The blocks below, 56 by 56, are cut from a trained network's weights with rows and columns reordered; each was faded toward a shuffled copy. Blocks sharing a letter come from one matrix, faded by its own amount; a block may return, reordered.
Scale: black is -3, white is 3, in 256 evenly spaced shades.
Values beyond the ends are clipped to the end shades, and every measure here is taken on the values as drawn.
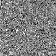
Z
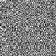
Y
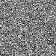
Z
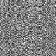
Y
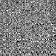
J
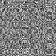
Y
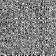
J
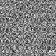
Y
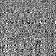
J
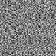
Y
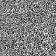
Z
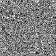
Z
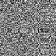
Y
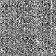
J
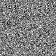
Z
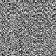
Y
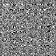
J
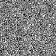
Z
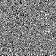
Z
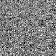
Z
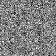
Z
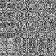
Y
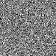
Z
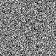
Z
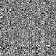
J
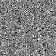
Z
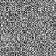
Y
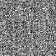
J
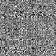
J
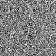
Z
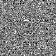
Z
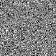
Z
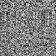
J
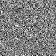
Z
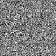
Z
